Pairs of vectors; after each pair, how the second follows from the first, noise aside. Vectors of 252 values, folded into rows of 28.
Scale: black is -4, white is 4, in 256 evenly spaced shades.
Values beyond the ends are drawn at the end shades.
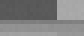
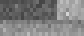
copied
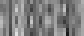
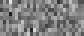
shuffled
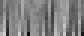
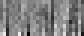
copied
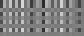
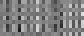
wrapped around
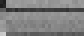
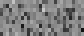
shuffled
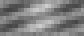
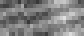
wrapped around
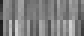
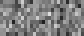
shuffled
